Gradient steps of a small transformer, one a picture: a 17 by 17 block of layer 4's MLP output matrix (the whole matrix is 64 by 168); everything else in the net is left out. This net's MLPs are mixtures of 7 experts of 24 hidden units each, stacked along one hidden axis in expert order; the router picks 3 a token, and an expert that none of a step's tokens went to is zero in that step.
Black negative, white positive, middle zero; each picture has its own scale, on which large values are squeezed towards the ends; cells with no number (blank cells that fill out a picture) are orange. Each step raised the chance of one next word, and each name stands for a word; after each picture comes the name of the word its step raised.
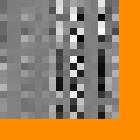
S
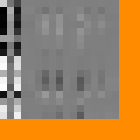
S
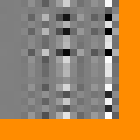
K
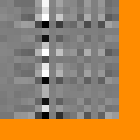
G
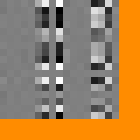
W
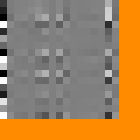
G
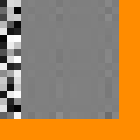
S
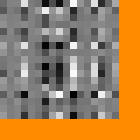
K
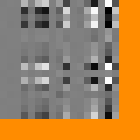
W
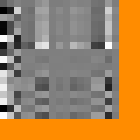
S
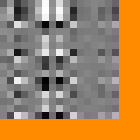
G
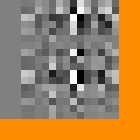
G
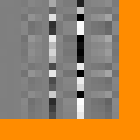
S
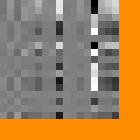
G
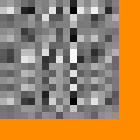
K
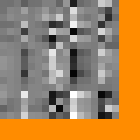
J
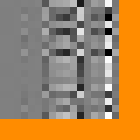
K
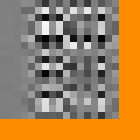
S
